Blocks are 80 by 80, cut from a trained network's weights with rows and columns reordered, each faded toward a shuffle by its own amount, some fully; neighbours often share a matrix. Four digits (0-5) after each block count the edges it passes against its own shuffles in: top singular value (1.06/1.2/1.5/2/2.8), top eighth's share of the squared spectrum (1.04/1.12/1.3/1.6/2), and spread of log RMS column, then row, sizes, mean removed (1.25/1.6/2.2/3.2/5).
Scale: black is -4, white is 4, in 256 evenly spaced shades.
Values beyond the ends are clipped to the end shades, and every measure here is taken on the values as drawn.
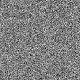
2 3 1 0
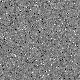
0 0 0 0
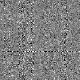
3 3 3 1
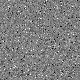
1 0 0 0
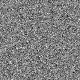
0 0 0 0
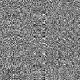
4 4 3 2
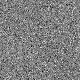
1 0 0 0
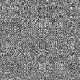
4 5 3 2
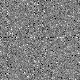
2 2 2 0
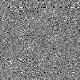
3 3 0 2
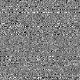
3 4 1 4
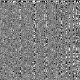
4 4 4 1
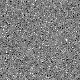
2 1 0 0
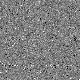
2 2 1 1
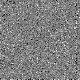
2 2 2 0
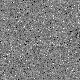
0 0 0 0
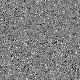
1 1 0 1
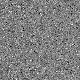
0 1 0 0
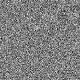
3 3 1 0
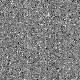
1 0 0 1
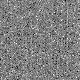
2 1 0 1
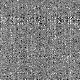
3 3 0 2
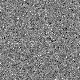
1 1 0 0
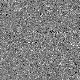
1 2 0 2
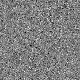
2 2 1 0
